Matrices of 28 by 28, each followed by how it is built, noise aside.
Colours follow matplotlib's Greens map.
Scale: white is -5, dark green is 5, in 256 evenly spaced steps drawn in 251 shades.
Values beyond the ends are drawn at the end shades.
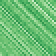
Toeplitz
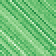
Toeplitz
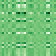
low rank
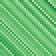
Toeplitz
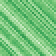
Toeplitz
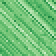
Toeplitz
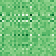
low rank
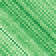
Toeplitz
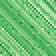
Toeplitz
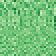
low rank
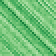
Toeplitz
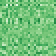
low rank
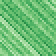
Toeplitz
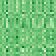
low rank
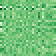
low rank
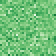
low rank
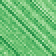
Toeplitz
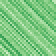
Toeplitz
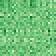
low rank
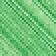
Toeplitz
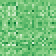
low rank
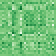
low rank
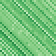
Toeplitz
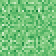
low rank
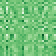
low rank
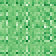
low rank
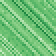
Toeplitz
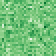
low rank
